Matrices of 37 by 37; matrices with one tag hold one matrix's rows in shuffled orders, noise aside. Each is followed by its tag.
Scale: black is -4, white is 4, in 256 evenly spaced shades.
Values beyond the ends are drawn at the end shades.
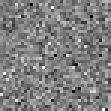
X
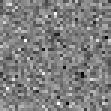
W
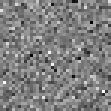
X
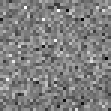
W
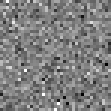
W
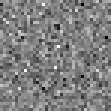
W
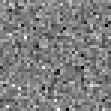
W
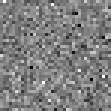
X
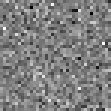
X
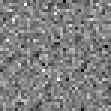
W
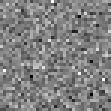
X
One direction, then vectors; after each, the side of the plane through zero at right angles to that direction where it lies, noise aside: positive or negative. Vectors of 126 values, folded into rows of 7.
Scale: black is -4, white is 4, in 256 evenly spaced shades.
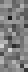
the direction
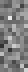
negative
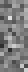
negative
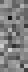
positive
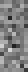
positive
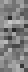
positive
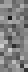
positive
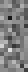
positive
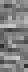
negative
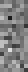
positive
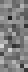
positive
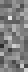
negative
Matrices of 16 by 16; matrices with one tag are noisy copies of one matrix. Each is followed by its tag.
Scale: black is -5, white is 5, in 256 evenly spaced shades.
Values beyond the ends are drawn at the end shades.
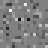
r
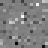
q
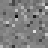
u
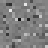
r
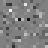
r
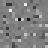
r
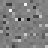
r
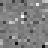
q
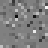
u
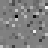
u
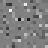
r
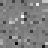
q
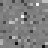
q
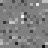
q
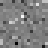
q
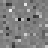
r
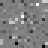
q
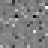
u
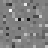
r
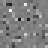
r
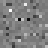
r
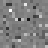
r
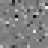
u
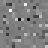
r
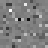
r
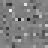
r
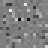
r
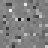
r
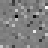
u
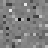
r
